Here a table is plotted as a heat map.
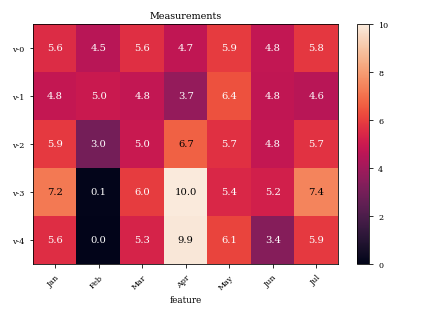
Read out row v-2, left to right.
5.9 3.0 5.0 6.7 5.7 4.8 5.7
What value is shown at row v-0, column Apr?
4.7
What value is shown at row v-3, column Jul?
7.4
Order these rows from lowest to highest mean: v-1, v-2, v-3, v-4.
v-1, v-4, v-2, v-3
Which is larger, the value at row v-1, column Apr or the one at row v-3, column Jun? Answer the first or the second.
the second
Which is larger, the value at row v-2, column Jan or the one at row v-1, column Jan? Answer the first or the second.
the first
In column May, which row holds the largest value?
v-1
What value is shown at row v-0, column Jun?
4.8
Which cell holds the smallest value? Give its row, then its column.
v-4, Feb
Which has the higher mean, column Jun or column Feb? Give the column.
Jun
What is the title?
Measurements
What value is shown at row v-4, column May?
6.1
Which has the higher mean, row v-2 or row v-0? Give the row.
v-0
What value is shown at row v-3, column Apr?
10.0
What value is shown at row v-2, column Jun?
4.8
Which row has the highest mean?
v-3
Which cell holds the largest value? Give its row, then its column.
v-3, Apr
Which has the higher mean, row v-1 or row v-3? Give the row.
v-3
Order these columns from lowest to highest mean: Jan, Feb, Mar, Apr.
Feb, Mar, Jan, Apr
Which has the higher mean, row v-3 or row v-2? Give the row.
v-3
